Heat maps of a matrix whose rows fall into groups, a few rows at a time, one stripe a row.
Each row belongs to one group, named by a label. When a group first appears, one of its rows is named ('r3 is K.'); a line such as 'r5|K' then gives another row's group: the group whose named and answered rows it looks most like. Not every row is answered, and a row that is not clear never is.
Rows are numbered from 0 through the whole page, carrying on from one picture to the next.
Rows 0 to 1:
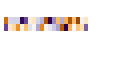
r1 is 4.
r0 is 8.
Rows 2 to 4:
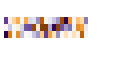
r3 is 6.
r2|4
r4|4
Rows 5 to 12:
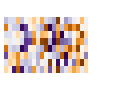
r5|6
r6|8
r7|6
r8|6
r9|8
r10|4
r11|4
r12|8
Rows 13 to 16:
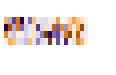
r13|8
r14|4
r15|8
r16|4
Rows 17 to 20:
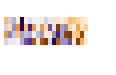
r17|8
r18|6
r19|8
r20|6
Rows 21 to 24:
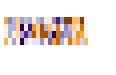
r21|8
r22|6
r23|6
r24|8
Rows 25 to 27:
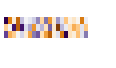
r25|4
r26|8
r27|4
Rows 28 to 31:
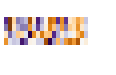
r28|4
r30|6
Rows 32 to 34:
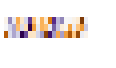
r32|6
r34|8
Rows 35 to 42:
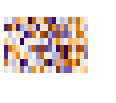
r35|6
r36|4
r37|6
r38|8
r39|4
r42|6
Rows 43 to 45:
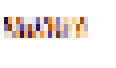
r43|4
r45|6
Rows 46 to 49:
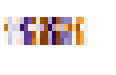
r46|6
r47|8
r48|6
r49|6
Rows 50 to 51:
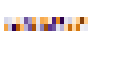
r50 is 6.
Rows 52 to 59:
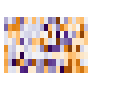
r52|6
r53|4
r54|4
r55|6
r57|8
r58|8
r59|8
